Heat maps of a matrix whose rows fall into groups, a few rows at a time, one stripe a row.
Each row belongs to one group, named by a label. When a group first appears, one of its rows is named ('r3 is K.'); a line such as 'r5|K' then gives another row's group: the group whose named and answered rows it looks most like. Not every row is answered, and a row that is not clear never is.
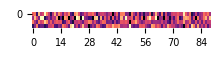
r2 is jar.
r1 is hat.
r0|jar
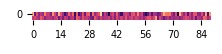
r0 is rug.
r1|hat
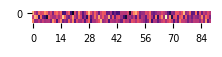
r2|rug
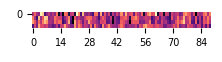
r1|jar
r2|jar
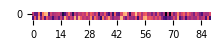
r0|jar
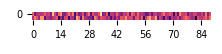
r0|rug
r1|hat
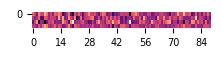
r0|jar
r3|jar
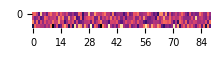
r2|rug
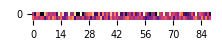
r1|rug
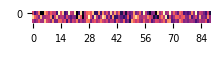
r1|jar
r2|rug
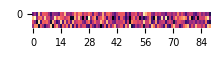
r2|rug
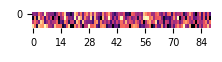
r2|hat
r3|jar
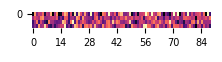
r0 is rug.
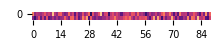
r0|rug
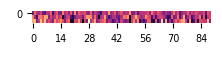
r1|jar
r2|jar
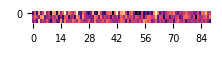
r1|hat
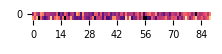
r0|hat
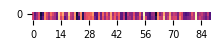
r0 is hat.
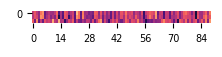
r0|hat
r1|hat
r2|rug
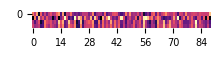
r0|rug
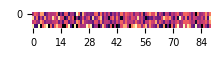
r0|hat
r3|jar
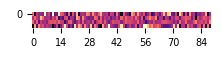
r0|rug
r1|hat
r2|rug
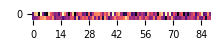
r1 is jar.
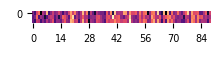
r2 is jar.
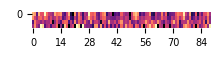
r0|jar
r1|jar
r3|hat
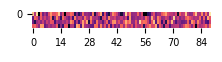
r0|rug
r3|hat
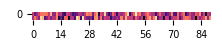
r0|jar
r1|hat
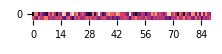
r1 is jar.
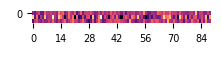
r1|rug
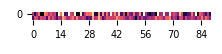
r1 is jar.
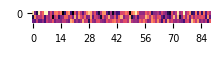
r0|jar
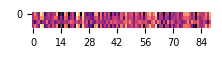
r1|hat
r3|hat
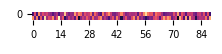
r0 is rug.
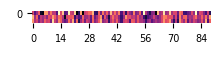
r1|rug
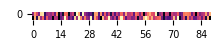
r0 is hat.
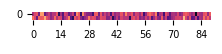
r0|hat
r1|jar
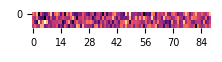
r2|jar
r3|hat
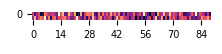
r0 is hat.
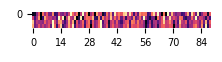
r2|rug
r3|rug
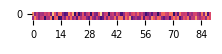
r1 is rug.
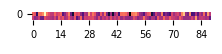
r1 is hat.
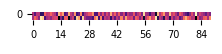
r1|hat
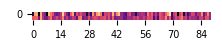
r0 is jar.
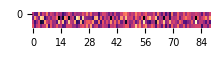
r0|jar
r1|hat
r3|jar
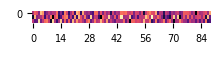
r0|hat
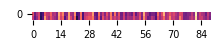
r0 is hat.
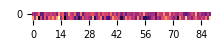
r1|rug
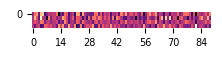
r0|hat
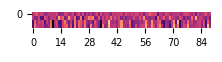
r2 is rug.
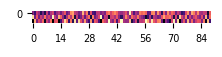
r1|rug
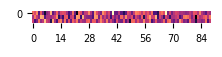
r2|rug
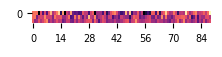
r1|jar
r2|jar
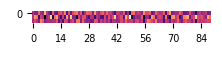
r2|hat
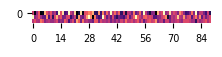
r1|jar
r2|hat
